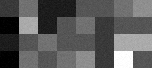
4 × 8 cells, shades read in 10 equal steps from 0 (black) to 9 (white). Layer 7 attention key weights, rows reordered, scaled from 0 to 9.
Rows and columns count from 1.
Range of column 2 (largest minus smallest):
3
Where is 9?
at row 4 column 7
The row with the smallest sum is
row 2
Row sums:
23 22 28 30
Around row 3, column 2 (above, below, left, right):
6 4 1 4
